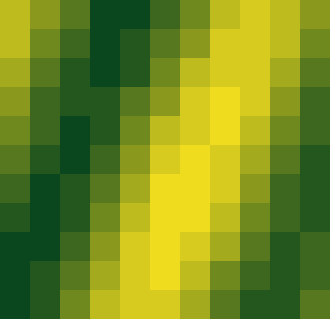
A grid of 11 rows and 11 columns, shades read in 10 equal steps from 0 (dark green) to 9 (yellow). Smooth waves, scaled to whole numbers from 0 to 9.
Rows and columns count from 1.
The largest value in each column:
7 5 4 7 8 9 9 9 8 7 5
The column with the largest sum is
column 7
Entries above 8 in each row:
0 0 0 1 1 1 2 2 1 1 0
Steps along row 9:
same up up up up down down down down up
